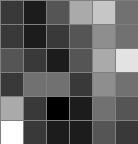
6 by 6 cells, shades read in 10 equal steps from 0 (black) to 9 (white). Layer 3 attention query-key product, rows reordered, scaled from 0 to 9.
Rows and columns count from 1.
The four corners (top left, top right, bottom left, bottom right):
2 4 9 2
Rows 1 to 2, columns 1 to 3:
2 1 3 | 2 1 2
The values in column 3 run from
0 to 4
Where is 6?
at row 1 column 4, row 3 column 5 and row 5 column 1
